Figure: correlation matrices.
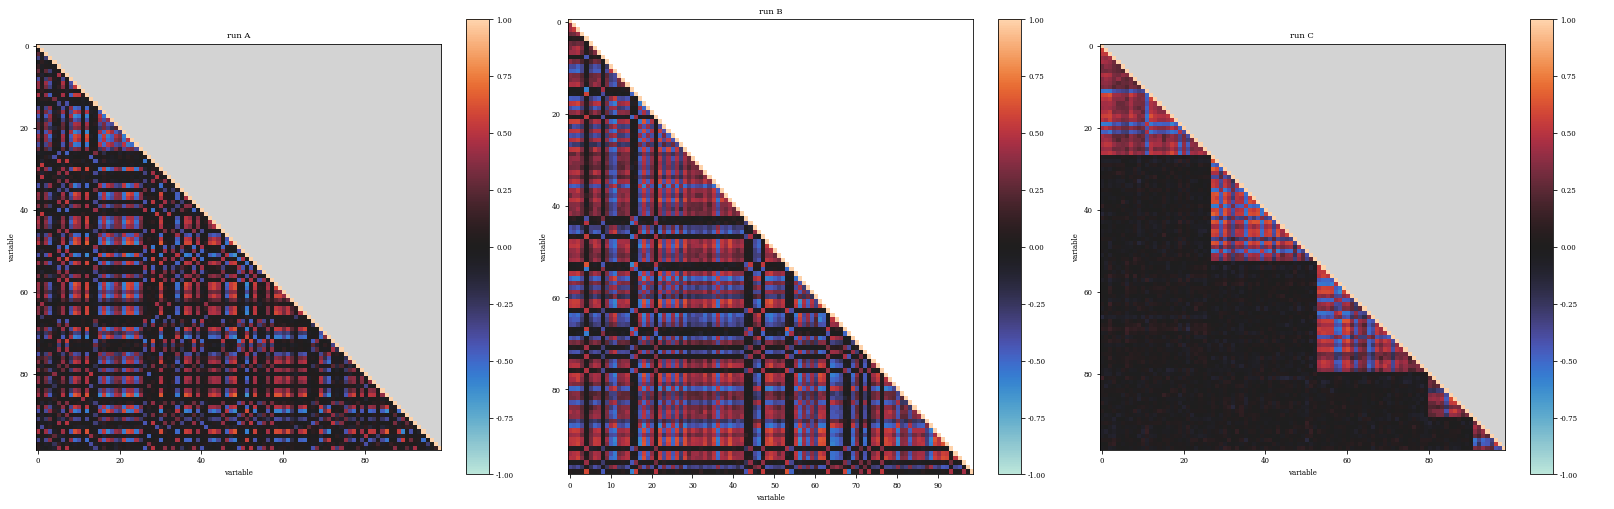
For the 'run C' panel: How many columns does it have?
99
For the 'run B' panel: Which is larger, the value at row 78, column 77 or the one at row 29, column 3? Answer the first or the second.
the first
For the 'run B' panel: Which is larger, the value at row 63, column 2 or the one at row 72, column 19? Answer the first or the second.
the second
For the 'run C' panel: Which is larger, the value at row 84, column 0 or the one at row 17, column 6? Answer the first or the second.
the second
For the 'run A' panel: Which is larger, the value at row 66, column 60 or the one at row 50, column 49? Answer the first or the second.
the first
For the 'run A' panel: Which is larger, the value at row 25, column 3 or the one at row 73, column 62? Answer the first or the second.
the second
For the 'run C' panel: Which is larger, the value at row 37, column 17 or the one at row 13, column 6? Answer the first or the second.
the second
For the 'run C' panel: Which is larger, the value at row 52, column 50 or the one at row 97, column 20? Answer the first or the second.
the second
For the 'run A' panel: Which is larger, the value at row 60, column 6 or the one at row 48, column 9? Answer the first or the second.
the second
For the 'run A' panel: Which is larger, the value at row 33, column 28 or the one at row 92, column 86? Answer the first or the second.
the first
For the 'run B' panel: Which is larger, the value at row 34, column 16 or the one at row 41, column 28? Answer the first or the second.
the second
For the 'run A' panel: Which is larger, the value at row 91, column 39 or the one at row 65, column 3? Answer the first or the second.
the first
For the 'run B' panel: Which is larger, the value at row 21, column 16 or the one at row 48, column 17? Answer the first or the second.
the first
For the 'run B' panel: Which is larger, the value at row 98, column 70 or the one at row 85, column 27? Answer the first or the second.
the first
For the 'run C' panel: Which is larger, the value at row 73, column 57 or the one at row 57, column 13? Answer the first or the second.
the second
